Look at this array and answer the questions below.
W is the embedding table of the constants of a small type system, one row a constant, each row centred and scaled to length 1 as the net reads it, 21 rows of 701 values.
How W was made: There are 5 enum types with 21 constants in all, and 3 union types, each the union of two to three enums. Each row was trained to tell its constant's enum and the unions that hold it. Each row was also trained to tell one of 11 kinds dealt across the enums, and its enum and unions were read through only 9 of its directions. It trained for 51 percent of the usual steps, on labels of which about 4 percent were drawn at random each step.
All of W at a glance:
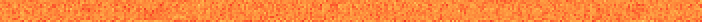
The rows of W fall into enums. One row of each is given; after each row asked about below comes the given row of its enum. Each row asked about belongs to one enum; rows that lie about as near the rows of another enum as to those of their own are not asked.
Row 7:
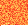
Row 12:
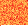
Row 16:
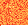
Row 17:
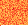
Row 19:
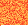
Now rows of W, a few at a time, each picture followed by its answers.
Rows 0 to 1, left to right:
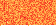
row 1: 12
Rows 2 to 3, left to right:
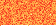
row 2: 17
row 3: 12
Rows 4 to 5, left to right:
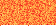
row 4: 7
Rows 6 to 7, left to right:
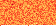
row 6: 12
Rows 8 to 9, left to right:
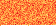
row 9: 7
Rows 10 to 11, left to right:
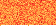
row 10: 7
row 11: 19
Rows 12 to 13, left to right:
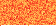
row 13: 19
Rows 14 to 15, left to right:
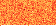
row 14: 12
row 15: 7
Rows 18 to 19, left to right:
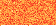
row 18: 17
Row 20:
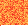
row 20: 12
